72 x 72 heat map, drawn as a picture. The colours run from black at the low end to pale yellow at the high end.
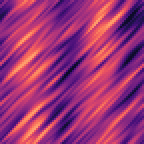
Grain: diagonal, up to the right. Stripes: upright, repeating 2 times. Histogram: bell-shaped.
